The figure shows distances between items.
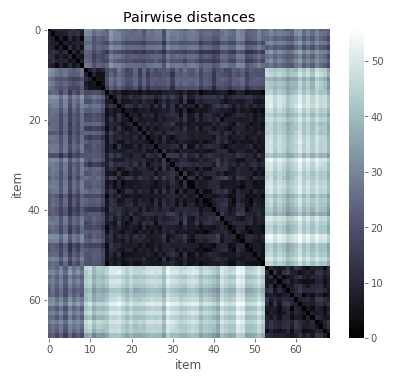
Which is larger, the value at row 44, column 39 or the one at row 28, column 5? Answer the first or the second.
the second
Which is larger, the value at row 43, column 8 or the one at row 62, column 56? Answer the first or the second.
the first
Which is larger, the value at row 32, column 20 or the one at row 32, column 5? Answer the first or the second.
the second
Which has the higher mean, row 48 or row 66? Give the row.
66
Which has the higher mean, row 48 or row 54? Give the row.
54
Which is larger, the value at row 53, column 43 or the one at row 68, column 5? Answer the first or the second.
the first
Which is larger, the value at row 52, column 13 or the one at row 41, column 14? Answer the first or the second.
the first
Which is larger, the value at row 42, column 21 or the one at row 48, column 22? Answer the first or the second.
the first
